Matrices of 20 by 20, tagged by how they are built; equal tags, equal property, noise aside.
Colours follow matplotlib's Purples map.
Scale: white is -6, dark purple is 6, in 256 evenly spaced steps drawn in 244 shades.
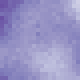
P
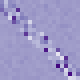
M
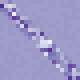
M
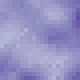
P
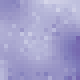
P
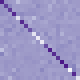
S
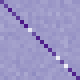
S
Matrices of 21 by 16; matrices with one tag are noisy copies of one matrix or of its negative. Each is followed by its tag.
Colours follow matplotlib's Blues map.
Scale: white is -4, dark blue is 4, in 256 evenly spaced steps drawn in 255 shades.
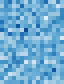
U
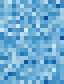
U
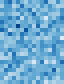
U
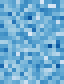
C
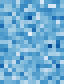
C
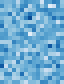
C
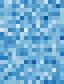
U
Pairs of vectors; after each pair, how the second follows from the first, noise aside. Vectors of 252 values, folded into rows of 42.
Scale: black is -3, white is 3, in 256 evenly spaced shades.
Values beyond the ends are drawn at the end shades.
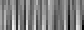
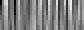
reversed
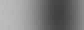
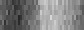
wrapped around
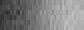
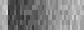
wrapped around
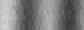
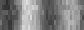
wrapped around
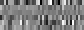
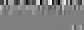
partly zeroed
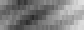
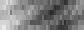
reversed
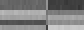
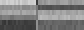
reversed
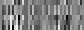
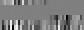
partly zeroed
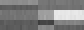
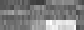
wrapped around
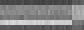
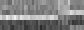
wrapped around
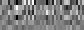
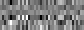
wrapped around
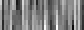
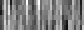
reversed
